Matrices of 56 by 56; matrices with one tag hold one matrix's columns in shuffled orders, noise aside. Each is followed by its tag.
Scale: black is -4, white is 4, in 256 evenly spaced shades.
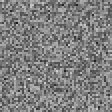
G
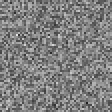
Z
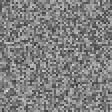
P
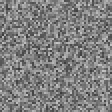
P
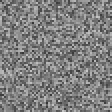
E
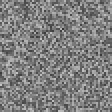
E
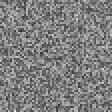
E
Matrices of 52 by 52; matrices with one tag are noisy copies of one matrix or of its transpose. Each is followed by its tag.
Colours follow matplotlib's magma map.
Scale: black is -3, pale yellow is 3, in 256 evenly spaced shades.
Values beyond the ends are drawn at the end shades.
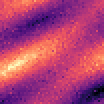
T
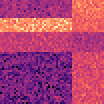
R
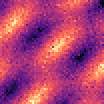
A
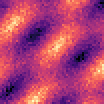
A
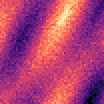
T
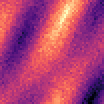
T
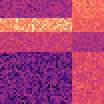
R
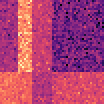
R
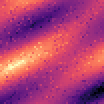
T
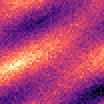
T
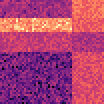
R
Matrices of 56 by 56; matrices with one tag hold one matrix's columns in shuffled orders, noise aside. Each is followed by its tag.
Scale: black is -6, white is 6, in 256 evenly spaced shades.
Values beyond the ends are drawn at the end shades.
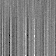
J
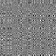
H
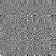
H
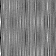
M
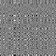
H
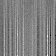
J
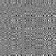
H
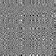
H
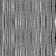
M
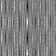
M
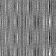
M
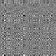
H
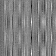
M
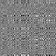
H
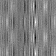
M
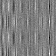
M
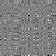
H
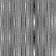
M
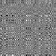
H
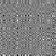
H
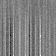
J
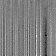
J
